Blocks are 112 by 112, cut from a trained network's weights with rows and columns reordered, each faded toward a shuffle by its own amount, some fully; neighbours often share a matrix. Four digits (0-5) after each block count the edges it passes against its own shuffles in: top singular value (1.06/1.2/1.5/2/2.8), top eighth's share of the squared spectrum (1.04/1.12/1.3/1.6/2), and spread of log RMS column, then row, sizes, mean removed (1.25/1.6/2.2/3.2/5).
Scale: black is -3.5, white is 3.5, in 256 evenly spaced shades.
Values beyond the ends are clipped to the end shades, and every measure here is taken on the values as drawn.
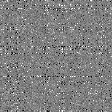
3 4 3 3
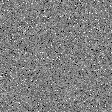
0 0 0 0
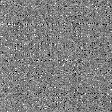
3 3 0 3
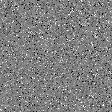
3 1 0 1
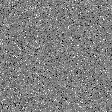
0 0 0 0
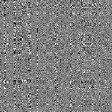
4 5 4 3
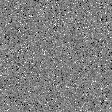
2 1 1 0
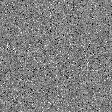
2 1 0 1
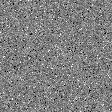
0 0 0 0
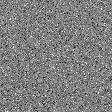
0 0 0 0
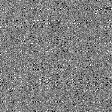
3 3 1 3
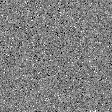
2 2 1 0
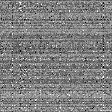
4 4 3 2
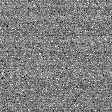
2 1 0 0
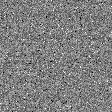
0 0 0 0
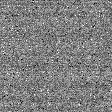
2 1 1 0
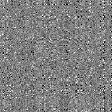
4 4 3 3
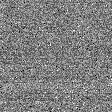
2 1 0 0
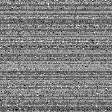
5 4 2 2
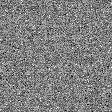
1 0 0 0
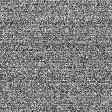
3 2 0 0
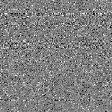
4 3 1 3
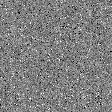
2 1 0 1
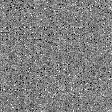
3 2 0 2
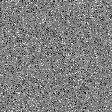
2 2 0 1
